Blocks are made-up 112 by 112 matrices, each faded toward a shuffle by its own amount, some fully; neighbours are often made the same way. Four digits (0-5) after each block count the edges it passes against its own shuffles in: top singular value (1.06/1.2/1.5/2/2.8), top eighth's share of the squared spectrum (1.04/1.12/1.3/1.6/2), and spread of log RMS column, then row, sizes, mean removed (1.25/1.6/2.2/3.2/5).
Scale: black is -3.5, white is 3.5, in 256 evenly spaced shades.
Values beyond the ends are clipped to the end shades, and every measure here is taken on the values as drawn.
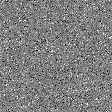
2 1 0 0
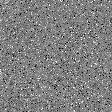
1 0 0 0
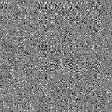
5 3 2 2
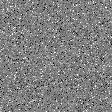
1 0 0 0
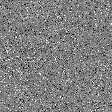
2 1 0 0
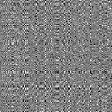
5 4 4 3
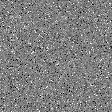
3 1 0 0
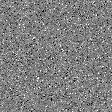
2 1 0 0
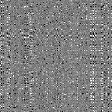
5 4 3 3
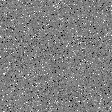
1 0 0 0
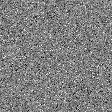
0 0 0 0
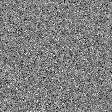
0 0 0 0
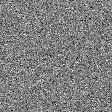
0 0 0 0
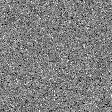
0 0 0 0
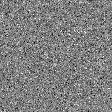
2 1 0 0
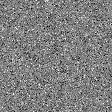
0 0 0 0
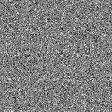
3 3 1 1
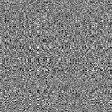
4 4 3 3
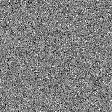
1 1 0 0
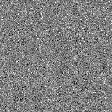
3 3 1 1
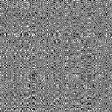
5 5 3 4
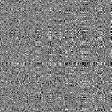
5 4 3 3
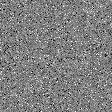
2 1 0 0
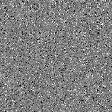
3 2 1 1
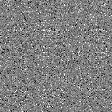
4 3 1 1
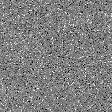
3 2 0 0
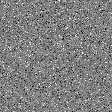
1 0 0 0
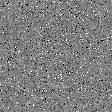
1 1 0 1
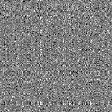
4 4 2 2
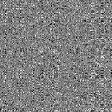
4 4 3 2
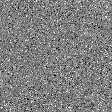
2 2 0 0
